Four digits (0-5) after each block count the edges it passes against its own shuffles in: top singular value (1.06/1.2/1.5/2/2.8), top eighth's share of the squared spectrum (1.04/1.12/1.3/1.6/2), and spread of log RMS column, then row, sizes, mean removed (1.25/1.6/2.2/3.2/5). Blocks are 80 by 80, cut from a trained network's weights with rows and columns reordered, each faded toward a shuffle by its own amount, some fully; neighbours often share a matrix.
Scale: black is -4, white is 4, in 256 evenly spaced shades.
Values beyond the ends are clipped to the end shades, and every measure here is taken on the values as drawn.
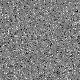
2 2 0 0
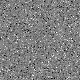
1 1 0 0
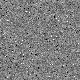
0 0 0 0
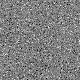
0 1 0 0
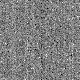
3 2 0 0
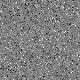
0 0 0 0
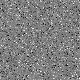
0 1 0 0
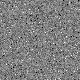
0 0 0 0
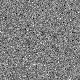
0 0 0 0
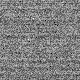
3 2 0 0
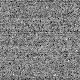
2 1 0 0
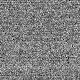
2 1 0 0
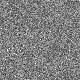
0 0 0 0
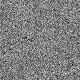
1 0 0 0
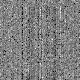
4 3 2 0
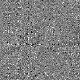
3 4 2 1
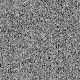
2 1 0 0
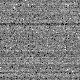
3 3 1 1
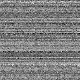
5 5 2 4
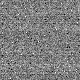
2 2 0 0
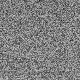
1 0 0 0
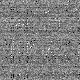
3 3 2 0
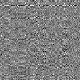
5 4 2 3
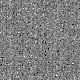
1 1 0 0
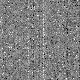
3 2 2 0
